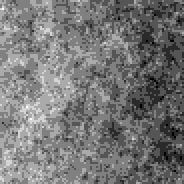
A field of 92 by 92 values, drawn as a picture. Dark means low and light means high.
The field climbs toward the left. There are no regular stripes. No row or column stands out.
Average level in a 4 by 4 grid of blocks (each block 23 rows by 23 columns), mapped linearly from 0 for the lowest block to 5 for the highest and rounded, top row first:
4320 / 4420 / 5320 / 5320
